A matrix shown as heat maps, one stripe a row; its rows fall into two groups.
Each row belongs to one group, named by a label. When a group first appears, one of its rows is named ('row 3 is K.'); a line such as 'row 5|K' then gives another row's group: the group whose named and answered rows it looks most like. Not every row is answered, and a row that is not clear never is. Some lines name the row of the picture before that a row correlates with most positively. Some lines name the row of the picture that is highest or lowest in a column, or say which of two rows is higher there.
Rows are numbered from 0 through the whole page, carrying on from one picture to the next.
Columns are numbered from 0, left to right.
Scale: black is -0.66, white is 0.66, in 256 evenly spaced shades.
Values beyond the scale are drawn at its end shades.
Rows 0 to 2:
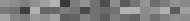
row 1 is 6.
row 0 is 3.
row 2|3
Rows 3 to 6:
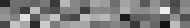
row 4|6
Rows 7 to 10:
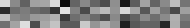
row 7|3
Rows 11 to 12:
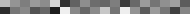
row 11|3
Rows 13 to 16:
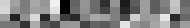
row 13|3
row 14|3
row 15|6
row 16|6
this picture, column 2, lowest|16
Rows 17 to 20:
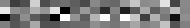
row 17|6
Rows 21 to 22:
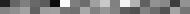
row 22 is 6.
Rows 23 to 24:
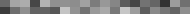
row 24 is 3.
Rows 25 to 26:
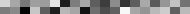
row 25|3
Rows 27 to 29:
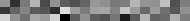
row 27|6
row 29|3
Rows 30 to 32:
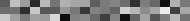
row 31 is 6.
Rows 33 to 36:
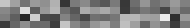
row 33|3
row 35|6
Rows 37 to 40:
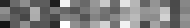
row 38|6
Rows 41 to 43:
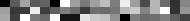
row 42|6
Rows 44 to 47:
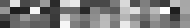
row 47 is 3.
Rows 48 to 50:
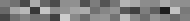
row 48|6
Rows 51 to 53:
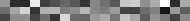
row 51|6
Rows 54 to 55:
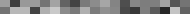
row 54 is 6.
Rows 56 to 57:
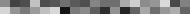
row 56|6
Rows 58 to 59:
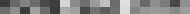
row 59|6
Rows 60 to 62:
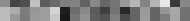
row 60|6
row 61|3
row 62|3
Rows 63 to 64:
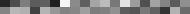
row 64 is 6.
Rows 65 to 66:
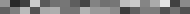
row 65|6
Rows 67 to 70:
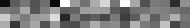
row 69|3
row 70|6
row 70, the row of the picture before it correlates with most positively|65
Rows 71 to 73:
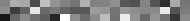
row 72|6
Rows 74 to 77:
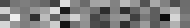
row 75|3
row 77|3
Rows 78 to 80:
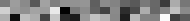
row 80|6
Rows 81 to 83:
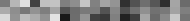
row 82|3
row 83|3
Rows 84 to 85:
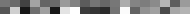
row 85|6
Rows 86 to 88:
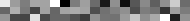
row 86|3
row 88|6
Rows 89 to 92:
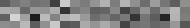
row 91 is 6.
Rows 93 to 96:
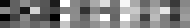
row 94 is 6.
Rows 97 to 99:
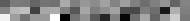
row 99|3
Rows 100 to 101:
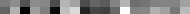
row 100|6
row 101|6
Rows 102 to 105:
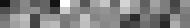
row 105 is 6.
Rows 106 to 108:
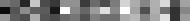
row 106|6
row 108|6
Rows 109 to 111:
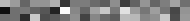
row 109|3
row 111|6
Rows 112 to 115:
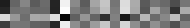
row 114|3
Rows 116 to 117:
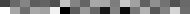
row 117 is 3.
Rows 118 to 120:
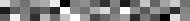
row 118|3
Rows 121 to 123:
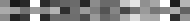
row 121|6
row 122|3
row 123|6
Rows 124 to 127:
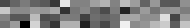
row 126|6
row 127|6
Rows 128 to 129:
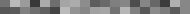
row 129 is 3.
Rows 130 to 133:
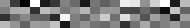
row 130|6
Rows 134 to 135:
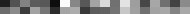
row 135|6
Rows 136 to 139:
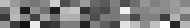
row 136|3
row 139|6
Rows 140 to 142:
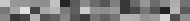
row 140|3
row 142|6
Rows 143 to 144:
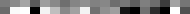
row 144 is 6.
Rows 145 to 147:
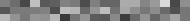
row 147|3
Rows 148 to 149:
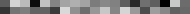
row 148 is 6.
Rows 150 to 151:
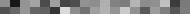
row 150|6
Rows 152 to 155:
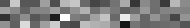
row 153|3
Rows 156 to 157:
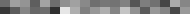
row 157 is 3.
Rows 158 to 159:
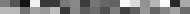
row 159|3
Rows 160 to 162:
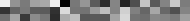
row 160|3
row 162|6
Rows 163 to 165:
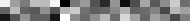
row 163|3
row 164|6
